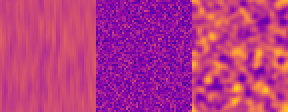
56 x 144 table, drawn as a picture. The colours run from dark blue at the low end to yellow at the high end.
The table splits into one row of 3 panels. Panel 1,1: middling, streaked downward, faint in contrast. Panel 1,2: low, fine-grained. Panel 1,3: middling, blotchy, strong in contrast.
